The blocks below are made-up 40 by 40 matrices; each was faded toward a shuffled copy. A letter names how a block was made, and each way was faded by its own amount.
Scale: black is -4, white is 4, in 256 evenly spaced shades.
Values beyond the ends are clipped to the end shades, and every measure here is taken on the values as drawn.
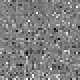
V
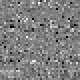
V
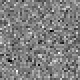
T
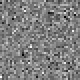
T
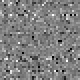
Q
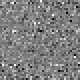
Q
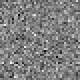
T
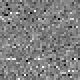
Q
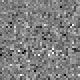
Q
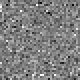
Q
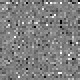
V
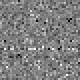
Q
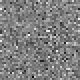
T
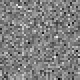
T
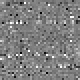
V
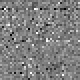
Q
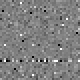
V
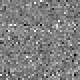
Q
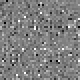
V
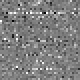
Q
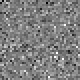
Q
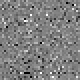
V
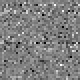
Q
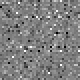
V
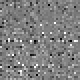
V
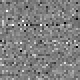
Q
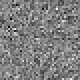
T
